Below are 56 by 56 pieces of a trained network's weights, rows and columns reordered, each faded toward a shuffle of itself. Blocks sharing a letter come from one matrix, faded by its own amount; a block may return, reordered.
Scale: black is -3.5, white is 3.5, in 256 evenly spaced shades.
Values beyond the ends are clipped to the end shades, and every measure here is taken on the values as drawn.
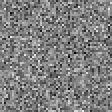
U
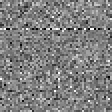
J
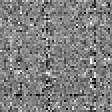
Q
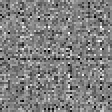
Q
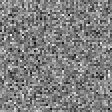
U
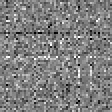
Q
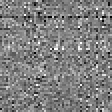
Q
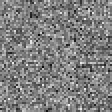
U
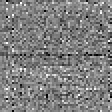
Q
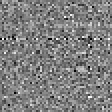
J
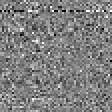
J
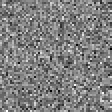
U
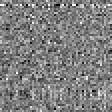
J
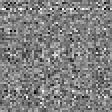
J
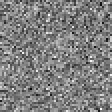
U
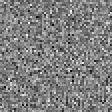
U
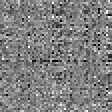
Q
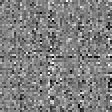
Q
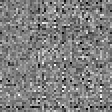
Q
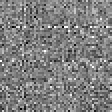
J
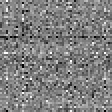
Q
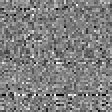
J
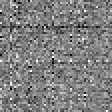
Q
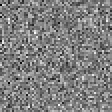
U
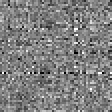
J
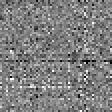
Q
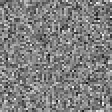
U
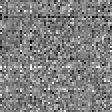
Q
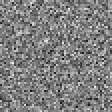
U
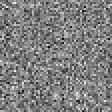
U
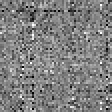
Q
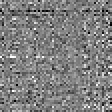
Q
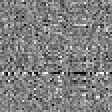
J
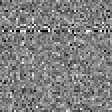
J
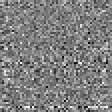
J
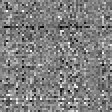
Q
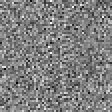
U
